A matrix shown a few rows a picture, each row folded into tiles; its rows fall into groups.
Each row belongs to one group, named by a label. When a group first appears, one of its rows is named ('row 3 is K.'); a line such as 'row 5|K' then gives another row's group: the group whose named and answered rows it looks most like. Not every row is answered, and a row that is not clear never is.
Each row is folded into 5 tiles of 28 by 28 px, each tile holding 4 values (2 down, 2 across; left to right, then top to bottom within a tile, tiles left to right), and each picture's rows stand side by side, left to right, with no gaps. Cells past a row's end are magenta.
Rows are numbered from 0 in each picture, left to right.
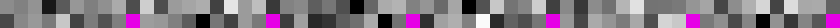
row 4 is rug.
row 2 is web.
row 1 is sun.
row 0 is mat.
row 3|mat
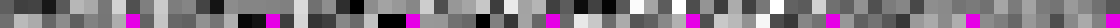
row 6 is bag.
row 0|mat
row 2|web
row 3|sun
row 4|mat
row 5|mat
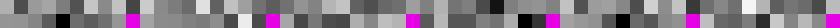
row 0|sun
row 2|bag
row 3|web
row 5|bag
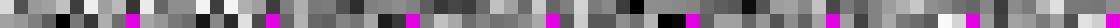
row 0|sun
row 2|web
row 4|web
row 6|rug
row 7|rug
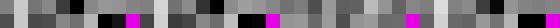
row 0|web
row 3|web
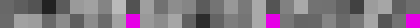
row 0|mat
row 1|sun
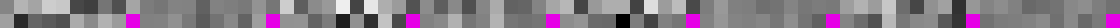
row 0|bag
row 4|sun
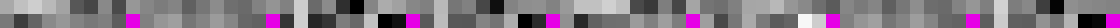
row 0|bag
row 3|web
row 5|rug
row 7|web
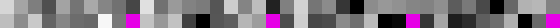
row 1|sun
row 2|web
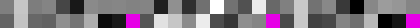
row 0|web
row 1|mat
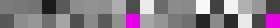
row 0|mat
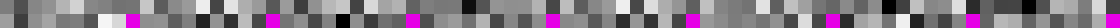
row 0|rug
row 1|sun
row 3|mat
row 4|sun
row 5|sun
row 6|mat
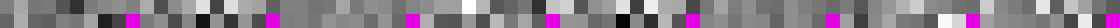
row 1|sun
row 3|bag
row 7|sun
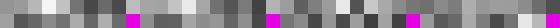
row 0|bag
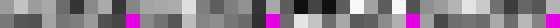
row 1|bag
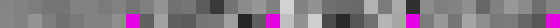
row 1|web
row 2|sun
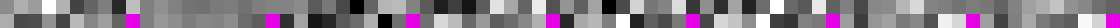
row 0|bag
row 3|mat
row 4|mat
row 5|mat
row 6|rug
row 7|rug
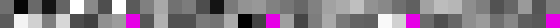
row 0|mat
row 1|web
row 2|rug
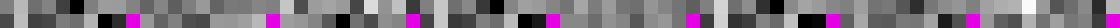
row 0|web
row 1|bag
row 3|web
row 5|web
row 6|web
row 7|bag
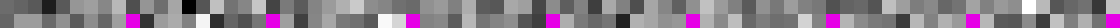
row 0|mat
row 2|rug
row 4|bag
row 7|bag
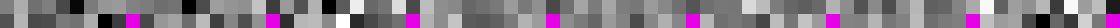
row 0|web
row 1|mat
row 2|mat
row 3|sun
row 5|bag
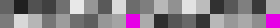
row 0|mat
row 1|bag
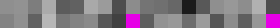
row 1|mat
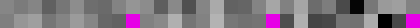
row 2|web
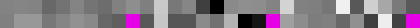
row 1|web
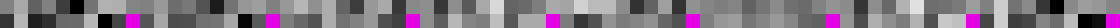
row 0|web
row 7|web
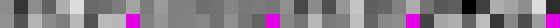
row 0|rug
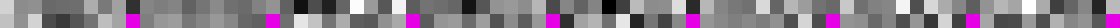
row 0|sun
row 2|mat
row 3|mat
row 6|sun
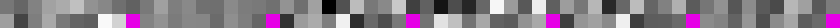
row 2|mat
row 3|mat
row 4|mat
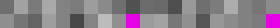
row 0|rug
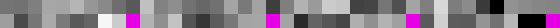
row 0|rug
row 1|sun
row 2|bag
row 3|web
